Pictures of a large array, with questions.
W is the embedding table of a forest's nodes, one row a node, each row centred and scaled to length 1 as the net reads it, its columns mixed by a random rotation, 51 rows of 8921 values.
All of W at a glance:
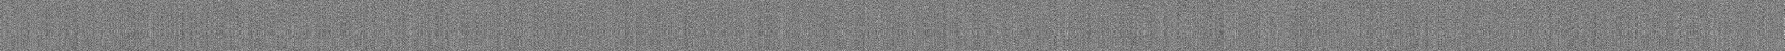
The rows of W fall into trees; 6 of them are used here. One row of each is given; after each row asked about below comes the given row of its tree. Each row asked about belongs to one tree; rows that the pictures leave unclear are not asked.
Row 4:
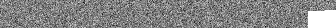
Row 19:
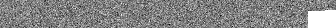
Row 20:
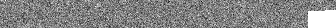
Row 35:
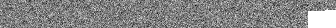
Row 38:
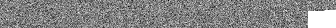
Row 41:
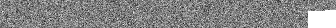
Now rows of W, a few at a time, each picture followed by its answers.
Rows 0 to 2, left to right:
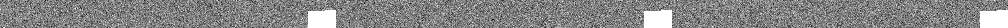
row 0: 19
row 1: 41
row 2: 20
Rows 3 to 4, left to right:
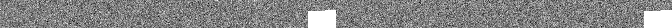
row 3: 19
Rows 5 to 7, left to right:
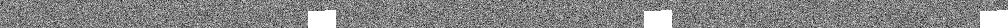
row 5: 38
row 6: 20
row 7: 20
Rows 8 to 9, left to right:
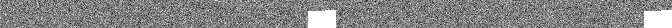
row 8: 19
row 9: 35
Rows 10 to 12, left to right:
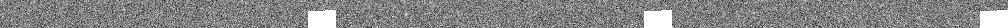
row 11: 20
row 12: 35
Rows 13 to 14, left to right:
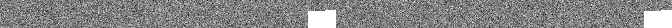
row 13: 38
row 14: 41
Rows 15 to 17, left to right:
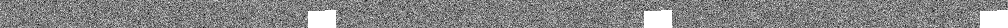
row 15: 19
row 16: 35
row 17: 35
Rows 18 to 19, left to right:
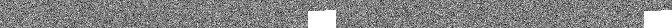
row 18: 38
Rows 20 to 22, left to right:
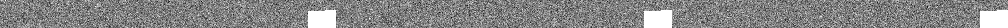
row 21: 4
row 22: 41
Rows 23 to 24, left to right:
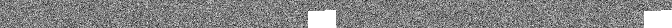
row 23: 38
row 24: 35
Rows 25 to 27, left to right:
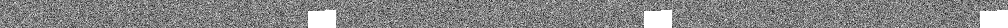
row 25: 38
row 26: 38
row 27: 41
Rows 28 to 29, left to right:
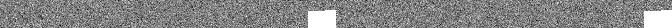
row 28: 20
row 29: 35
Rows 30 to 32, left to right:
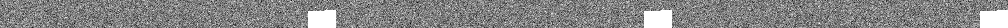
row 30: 38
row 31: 38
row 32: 38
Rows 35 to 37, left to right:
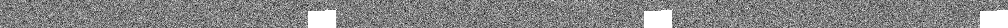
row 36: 19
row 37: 19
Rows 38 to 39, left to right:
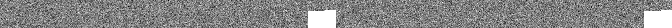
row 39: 41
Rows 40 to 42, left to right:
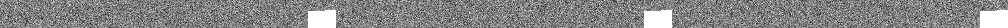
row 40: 20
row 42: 19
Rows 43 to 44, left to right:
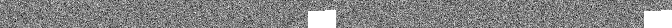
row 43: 20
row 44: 41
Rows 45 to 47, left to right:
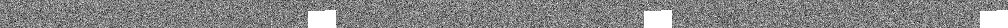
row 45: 20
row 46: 35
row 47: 4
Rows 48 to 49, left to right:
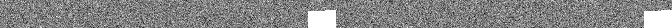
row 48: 20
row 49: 19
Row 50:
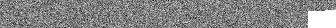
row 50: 38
